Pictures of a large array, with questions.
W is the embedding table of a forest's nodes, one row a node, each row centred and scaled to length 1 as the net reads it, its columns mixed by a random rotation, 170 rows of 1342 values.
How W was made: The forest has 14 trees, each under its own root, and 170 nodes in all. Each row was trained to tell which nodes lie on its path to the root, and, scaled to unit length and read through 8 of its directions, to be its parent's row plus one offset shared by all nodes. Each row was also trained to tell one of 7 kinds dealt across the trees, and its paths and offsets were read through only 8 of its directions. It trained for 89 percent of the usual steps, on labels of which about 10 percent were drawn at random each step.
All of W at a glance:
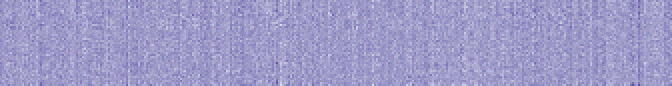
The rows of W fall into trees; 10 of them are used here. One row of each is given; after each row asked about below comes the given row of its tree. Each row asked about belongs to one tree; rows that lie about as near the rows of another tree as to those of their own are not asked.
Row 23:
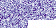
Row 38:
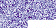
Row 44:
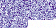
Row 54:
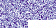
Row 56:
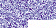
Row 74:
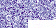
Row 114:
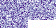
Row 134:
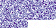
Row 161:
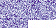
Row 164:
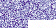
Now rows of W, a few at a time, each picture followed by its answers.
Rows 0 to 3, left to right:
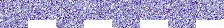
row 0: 164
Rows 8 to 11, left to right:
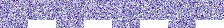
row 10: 74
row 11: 164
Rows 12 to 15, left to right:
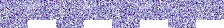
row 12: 38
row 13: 38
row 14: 74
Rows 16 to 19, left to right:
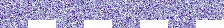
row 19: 114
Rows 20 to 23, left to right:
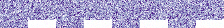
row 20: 164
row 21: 114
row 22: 164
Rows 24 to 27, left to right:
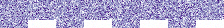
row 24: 38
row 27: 44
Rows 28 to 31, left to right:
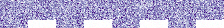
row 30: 38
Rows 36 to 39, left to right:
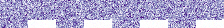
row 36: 54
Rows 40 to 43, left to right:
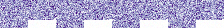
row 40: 44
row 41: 54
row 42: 164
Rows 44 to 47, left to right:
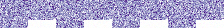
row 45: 54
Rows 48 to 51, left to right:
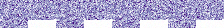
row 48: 38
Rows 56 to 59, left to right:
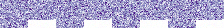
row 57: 44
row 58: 38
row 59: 114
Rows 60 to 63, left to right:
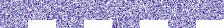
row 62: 54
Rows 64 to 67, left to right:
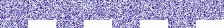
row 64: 74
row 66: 38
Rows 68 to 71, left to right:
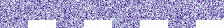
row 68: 161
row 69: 23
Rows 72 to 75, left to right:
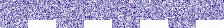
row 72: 38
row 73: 74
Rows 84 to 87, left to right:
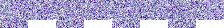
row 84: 54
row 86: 74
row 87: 114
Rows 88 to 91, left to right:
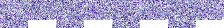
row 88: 161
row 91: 114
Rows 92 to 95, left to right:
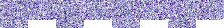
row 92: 56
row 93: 23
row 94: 38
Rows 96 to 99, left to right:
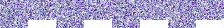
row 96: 23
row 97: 164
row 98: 44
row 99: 38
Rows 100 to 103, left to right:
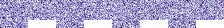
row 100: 114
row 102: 54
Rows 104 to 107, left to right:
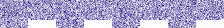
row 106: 23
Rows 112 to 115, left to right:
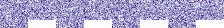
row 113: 74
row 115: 164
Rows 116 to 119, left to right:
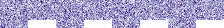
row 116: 54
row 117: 23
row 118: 44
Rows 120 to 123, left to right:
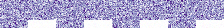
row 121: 74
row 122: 54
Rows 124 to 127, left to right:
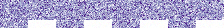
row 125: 164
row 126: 114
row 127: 114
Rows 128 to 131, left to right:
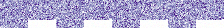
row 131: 56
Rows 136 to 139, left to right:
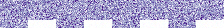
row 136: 38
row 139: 164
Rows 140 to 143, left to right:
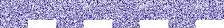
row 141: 164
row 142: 164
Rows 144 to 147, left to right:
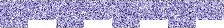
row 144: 56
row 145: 164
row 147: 114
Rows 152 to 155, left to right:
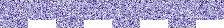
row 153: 161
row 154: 38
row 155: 161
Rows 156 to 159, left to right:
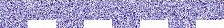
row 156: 164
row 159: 56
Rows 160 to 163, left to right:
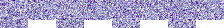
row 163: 114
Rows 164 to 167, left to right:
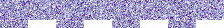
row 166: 38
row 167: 114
